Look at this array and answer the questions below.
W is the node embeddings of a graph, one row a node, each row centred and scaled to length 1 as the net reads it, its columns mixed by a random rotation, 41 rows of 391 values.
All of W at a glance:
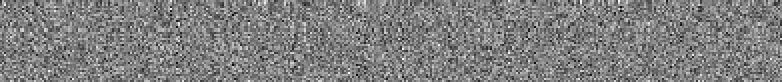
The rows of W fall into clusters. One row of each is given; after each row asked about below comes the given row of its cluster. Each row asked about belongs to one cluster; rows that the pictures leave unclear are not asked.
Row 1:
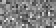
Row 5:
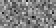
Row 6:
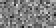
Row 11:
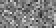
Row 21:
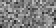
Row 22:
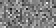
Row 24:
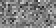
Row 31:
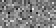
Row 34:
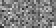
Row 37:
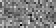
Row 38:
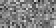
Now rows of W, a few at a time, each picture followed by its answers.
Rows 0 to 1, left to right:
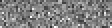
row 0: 31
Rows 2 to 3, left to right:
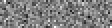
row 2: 1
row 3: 5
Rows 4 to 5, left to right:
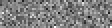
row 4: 22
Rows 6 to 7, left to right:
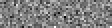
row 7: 37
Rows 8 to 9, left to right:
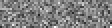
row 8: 34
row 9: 5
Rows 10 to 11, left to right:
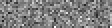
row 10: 21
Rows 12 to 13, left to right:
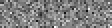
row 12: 11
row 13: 31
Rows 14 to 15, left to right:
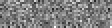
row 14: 38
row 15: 38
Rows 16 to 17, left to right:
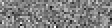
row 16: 37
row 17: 21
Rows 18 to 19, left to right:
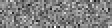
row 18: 11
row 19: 38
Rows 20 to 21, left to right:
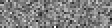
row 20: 11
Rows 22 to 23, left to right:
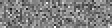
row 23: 24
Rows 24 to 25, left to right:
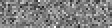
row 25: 6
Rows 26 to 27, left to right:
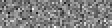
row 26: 31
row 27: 1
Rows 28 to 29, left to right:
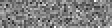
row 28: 22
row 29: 24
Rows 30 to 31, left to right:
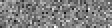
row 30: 21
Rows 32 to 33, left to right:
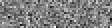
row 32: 37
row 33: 21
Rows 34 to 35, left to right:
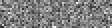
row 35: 24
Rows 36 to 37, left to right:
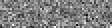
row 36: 34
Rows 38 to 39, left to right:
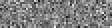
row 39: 6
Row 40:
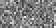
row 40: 11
